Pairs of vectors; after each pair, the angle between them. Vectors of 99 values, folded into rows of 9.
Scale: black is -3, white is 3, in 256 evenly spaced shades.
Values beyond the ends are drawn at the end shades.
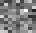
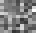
orthogonal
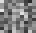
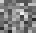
nearly parallel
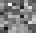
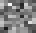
nearly parallel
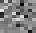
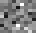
partly opposed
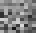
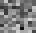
partly opposed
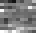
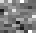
partly opposed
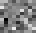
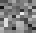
nearly opposite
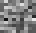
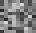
partly aligned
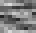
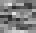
nearly parallel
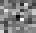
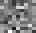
partly aligned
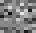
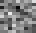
partly opposed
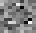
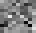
partly aligned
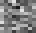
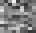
nearly parallel
